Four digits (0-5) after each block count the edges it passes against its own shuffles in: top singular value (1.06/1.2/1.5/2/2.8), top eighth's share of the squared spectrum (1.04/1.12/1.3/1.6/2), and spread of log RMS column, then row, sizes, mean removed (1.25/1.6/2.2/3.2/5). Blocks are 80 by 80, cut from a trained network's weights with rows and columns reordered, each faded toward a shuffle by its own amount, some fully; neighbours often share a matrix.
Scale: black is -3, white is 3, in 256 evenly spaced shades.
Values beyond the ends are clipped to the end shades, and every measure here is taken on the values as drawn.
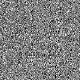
3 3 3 0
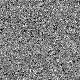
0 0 0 0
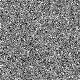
0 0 0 0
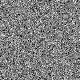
0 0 0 0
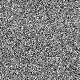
0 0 0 0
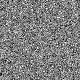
0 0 0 0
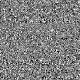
2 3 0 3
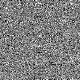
2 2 1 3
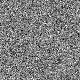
1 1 0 0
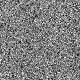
1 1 0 0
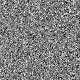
1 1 0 1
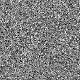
1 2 0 1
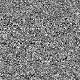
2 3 0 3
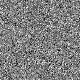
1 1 0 1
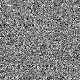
2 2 0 2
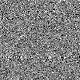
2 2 0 2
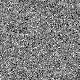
0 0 1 0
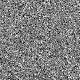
2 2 1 0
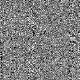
3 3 3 0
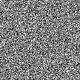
2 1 1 0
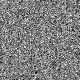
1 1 0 0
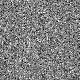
1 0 0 0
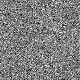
0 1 0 1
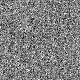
1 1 0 0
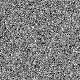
1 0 0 0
